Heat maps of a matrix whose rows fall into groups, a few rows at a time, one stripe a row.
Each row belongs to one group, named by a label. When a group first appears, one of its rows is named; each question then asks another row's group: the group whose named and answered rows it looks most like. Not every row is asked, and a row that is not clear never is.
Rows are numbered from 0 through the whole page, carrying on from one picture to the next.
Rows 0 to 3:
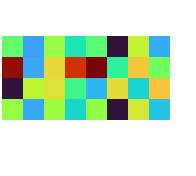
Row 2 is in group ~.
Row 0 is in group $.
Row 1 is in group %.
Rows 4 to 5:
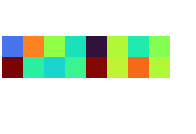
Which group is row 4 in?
~
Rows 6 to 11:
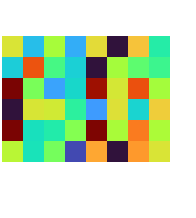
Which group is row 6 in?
$
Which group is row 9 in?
~
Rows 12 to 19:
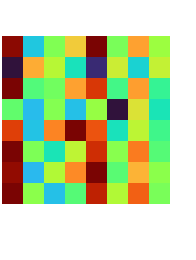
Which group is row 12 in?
%
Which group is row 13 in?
~
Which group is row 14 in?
%
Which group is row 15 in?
$
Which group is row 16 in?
%
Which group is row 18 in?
%
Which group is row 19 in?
%
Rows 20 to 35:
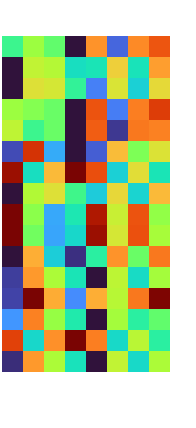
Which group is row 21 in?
~
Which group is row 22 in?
~
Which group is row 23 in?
$
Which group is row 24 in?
$
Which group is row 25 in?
~
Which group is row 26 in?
%
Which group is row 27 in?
~
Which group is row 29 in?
%
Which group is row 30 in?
~
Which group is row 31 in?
~
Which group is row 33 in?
~
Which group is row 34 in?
%
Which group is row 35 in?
~
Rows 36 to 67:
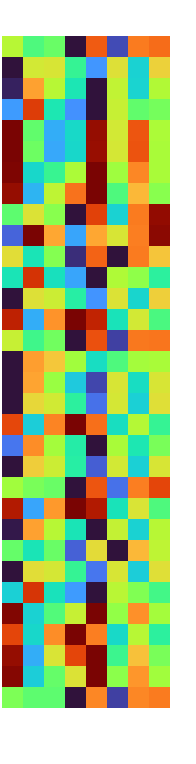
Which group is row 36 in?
$
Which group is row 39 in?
~
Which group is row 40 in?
%
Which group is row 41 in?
%
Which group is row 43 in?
%
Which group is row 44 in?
$
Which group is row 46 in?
$
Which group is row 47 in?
~
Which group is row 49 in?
%
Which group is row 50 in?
$
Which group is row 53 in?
~
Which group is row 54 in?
%
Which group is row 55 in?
~
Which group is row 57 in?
$
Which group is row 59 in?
~
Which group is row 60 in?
$
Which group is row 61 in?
~
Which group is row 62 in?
~
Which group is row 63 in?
%
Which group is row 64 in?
%
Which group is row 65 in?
%
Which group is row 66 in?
%
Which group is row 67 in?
$
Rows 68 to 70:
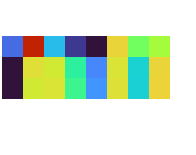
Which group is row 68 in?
~
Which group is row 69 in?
~
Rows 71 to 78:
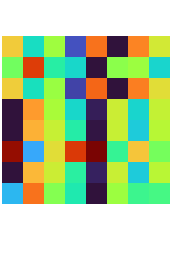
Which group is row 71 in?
$
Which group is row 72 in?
~
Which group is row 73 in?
$
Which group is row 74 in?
~
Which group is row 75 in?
~
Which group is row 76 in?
%
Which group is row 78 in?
~
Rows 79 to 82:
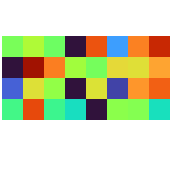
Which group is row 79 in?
$
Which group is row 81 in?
$
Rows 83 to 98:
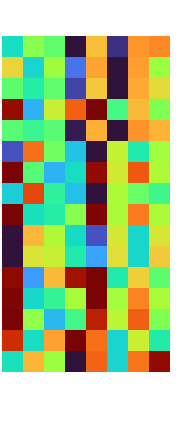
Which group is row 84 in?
$
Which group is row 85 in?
$
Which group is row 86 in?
%
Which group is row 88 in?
~
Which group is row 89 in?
%
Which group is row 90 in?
~
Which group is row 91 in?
%
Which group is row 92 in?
~
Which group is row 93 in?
~
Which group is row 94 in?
%
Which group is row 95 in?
%
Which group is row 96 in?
%
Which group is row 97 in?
%
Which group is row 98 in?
$
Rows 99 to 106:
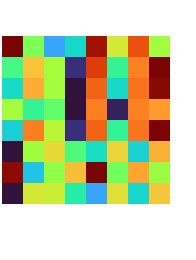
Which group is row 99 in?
%
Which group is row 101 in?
$
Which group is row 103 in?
$
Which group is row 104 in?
~
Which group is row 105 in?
%
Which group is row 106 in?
~
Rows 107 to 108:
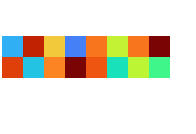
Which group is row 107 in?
$
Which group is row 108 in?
%
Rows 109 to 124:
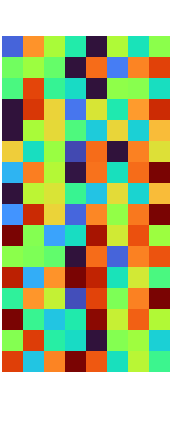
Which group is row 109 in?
~
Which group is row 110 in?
$
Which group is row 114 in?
$
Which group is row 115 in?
$
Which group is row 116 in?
~
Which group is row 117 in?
$
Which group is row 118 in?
%
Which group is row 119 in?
$
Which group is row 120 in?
%
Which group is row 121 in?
$
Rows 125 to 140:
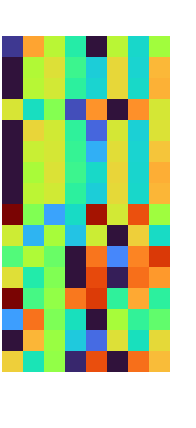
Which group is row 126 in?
~
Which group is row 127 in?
~
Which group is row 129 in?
~
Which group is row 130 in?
~
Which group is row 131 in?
~
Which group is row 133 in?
%
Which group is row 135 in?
$
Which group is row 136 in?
$
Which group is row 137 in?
%
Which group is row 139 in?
~
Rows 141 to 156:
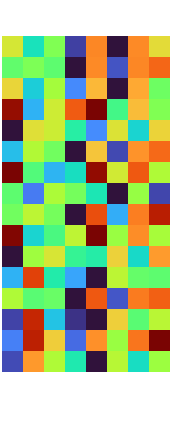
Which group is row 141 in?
$
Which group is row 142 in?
$
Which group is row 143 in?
$
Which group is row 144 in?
%
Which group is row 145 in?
~
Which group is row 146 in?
$
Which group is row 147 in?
%
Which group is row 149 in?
$
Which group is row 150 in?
%
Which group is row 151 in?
~
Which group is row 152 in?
~
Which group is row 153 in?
$
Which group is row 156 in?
~
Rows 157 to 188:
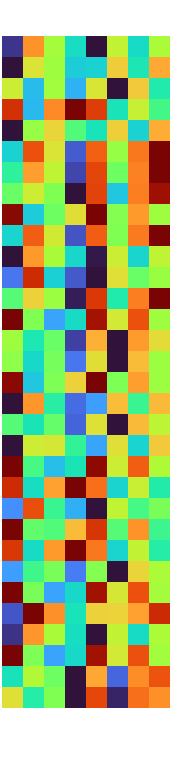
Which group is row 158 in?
~
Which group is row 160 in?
%
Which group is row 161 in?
~
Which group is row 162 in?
$
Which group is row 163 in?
$
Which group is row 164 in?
$
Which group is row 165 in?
%
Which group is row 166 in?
$
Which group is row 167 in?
~
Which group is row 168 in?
~
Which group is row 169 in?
$
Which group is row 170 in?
%
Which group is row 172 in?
$
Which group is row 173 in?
%
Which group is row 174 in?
~
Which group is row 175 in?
$
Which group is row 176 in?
~
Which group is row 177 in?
%
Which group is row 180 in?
%
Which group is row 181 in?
%
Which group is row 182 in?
$
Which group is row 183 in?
%
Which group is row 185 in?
~
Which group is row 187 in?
$
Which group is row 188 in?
$
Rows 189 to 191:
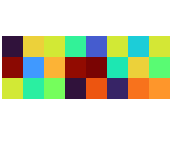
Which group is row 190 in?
%
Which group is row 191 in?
$
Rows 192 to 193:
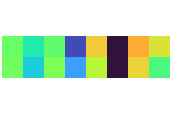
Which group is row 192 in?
$
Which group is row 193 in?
$
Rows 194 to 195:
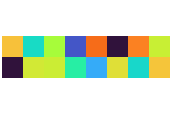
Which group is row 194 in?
$
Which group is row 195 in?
~
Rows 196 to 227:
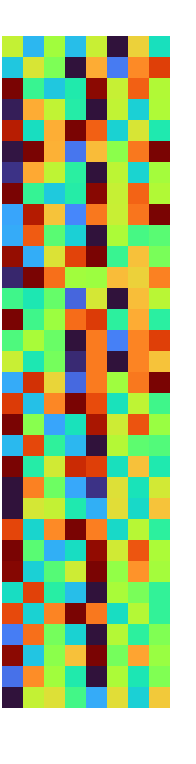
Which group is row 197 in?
$
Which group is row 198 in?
%
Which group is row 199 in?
~
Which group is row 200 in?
%
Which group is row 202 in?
~
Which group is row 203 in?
%
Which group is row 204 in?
$
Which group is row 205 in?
~
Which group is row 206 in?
%
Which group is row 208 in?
$
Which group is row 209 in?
%
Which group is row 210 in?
$
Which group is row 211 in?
$
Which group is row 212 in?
$
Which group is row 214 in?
%
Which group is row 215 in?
~
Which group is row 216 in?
%
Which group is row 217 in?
~
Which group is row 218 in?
~
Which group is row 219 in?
%
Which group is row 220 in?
%
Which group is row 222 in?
~
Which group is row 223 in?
%
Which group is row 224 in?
~
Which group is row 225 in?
%
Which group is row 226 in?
~
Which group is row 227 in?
~
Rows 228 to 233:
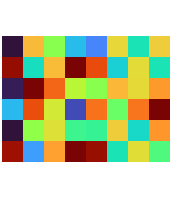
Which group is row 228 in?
~
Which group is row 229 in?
%
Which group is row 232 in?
~
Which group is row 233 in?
%
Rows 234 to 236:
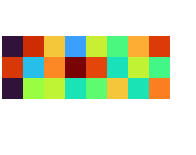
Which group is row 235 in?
%
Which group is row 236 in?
~
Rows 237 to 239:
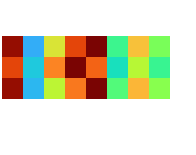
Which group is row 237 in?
%
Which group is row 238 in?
%
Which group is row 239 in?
%
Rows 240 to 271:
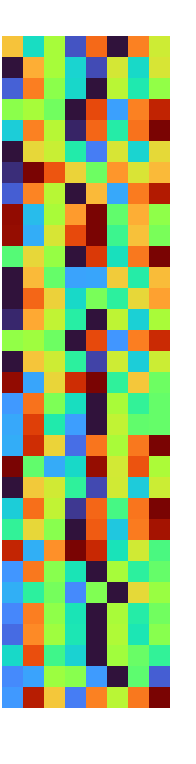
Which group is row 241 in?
~
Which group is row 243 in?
$
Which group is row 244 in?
$
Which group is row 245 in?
~
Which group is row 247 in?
$
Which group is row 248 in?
%
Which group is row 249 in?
%
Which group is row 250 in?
$
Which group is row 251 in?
~
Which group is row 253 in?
~
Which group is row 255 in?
~
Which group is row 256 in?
%
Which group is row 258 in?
~
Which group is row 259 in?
$
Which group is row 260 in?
%
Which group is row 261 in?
~
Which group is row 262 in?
$
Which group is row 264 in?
%
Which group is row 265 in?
~
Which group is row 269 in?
~
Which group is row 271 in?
$
